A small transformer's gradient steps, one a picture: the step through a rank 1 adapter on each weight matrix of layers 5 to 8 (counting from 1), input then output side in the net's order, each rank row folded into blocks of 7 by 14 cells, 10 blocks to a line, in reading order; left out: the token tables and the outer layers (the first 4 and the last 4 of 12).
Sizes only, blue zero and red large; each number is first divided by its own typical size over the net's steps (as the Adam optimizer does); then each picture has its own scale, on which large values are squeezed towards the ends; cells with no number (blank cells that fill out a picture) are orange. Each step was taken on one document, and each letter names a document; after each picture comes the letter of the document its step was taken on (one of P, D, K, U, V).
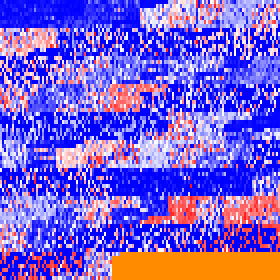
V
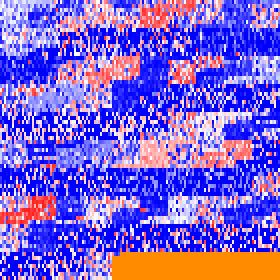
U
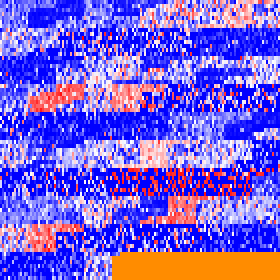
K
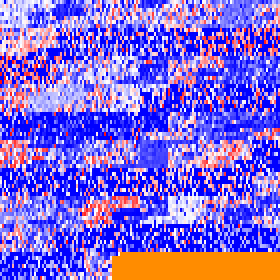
V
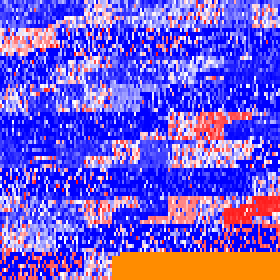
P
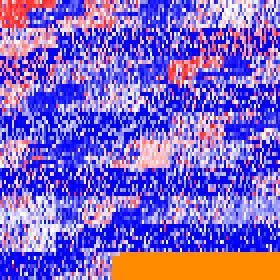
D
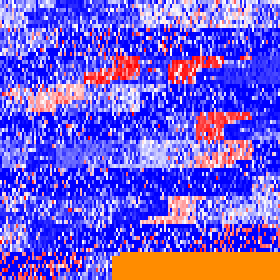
P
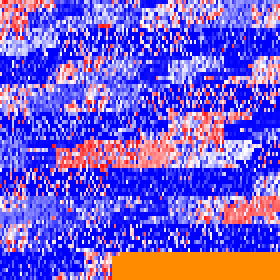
D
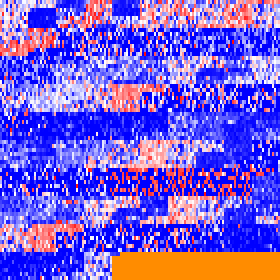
K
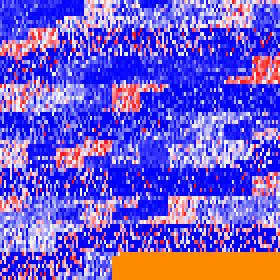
V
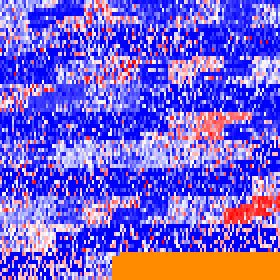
P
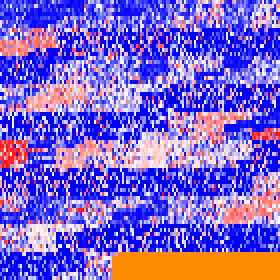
D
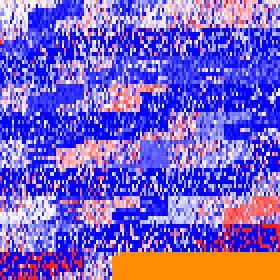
V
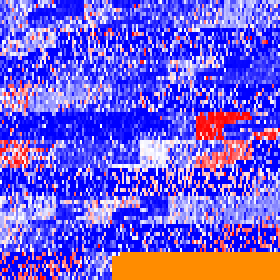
V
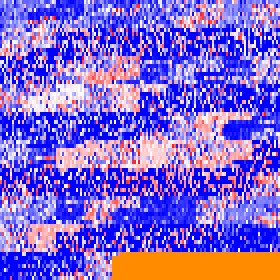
D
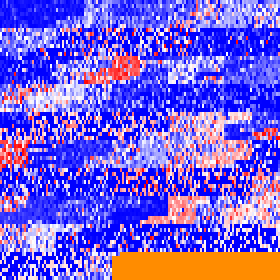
P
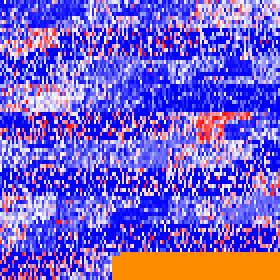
P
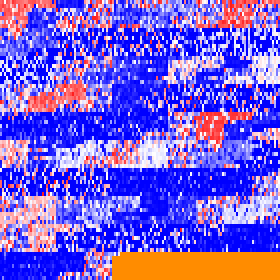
D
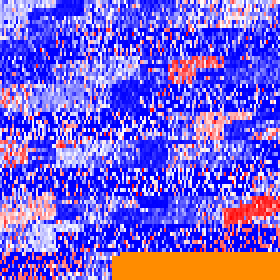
P
